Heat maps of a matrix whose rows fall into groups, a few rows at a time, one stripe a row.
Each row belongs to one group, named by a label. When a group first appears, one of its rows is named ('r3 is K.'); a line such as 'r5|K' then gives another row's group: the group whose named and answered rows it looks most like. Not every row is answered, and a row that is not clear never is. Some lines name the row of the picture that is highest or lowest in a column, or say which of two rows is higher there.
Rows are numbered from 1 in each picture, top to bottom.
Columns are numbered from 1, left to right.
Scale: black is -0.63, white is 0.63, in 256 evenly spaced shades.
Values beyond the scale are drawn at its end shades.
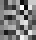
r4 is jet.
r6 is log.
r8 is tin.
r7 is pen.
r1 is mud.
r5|tin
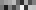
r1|log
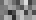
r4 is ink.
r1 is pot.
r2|log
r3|jet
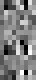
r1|pen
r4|log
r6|log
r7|ink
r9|mud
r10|pen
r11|pen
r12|tin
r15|jet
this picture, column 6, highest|15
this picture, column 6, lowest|9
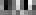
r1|pen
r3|tin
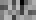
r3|log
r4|ink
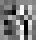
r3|jet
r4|log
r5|pen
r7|jet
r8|jet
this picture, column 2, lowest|5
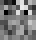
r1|jet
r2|tin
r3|pen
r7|jet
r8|log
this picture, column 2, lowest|3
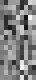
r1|mud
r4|pen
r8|mud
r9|log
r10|log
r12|log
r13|ink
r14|tin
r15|log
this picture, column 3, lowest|6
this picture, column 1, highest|8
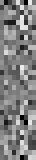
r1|pen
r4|jet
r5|jet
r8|log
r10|mud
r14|tin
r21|pot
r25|pen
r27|tin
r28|log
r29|tin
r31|ink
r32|mud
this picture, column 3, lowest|5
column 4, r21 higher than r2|Yes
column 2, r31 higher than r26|Yes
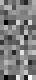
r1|mud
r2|ink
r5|pen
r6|log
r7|log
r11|ink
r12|tin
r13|pot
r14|tin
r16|pen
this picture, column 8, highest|16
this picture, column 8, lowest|13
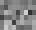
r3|pot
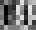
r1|ink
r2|pen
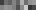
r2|pot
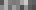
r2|log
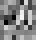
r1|log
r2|tin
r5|pen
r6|pot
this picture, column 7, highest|1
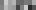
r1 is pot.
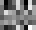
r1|pen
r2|pen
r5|log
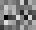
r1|jet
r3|log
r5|pot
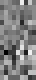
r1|jet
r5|mud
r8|log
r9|tin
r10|ink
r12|ink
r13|ink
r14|mud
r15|mud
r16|tin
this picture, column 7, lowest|11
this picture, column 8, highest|11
